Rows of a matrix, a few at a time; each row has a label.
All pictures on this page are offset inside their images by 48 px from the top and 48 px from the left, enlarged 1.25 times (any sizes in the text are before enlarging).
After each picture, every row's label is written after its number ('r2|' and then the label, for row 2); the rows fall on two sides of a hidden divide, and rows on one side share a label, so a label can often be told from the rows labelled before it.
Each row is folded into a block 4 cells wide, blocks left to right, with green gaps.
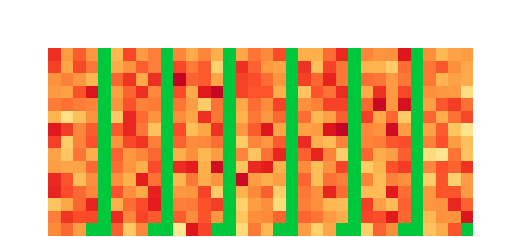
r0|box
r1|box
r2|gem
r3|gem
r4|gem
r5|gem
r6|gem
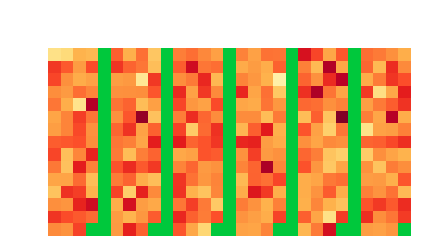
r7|gem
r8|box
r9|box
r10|gem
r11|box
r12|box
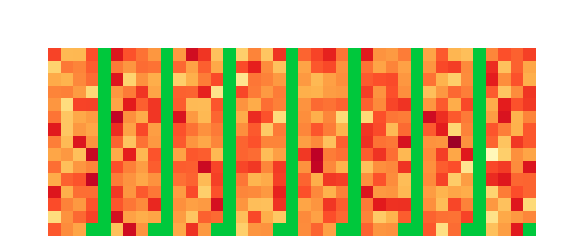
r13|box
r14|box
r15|box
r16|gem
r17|box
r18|box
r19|box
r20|gem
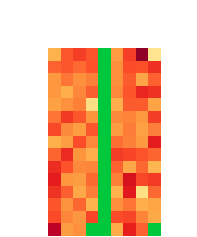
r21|box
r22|box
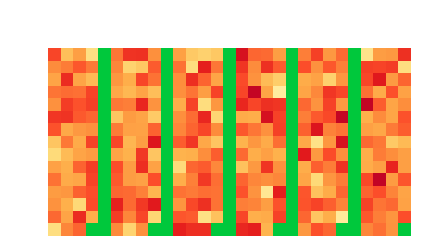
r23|gem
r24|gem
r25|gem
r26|box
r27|box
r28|gem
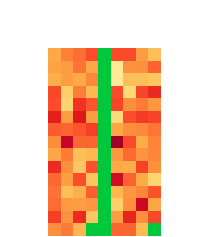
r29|box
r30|box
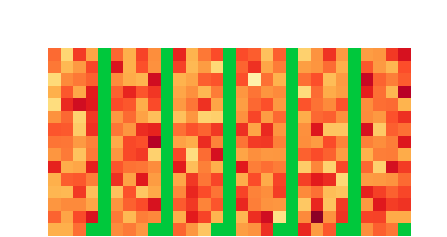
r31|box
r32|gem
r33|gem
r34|gem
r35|box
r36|gem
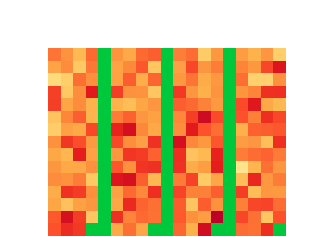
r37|gem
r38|box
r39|box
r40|box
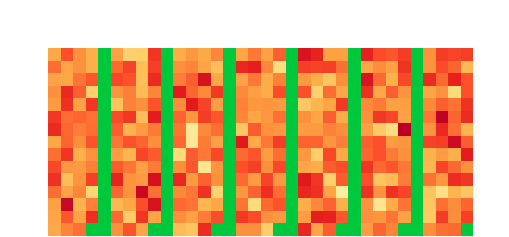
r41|box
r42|gem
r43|gem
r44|gem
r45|box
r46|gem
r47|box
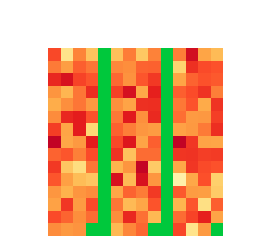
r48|box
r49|gem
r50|box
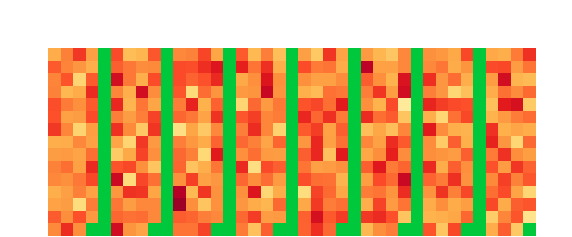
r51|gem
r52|gem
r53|box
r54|box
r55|box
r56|gem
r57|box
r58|gem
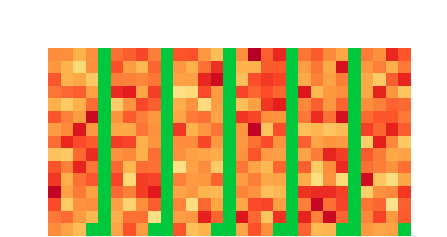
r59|gem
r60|gem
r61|box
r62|box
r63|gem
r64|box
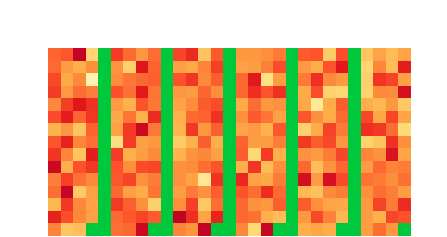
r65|box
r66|box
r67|box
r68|gem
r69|gem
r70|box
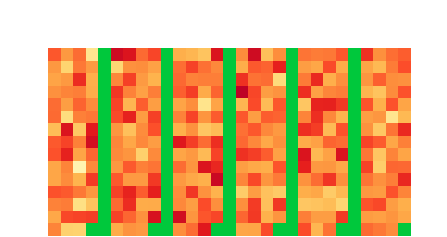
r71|box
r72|box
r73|gem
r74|box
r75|box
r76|gem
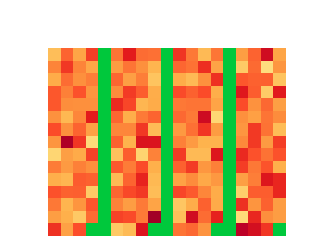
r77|gem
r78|box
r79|box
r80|gem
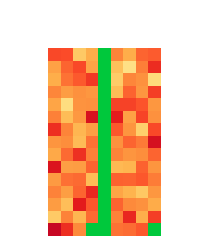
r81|box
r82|box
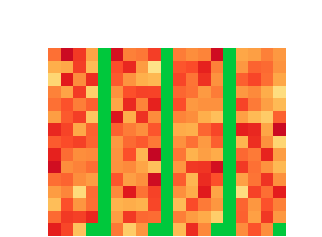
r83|box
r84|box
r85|gem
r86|gem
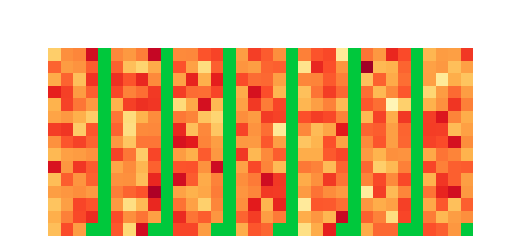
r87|gem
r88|gem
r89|gem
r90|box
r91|box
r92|gem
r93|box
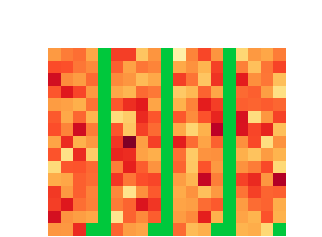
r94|gem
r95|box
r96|gem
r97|gem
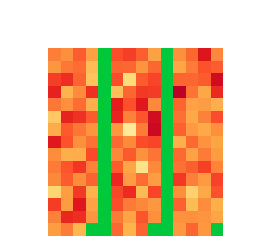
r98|gem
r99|box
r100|gem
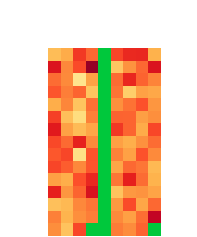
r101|gem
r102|box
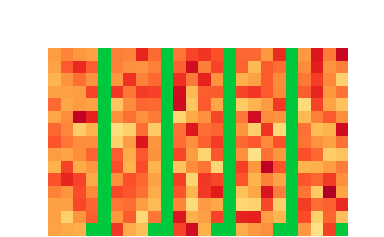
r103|box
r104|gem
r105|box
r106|gem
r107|gem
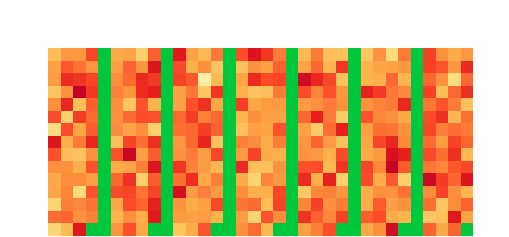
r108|box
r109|box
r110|gem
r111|box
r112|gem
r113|gem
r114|gem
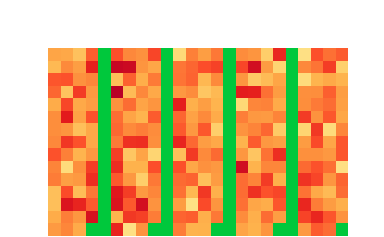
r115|box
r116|gem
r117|gem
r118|gem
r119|box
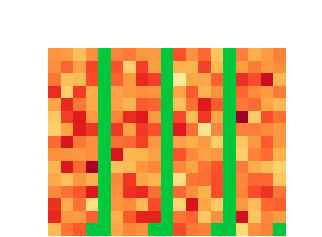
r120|gem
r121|box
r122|box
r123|gem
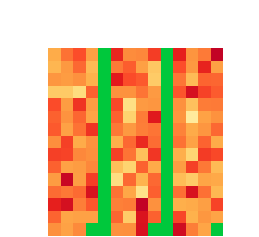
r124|box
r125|box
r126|gem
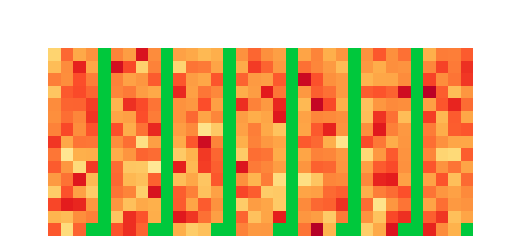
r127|box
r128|gem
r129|gem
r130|box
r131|gem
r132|gem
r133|gem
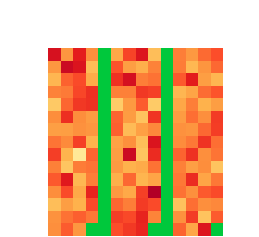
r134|box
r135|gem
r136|box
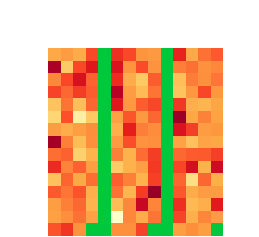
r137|gem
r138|gem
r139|box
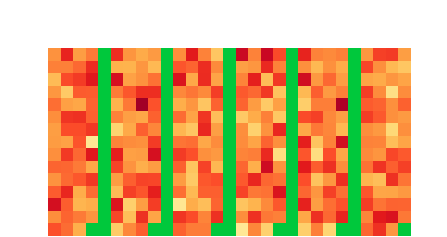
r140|box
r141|gem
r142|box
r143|gem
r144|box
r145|gem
